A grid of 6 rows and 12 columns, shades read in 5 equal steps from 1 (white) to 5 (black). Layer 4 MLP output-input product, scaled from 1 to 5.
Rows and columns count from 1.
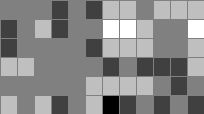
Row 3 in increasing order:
2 2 2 2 3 3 3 3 3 3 4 4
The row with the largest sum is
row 6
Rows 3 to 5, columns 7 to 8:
2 2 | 4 3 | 2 2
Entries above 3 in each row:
2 2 2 4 1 5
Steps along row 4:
same up same same same up down up same same down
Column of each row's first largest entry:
4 1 1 7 11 7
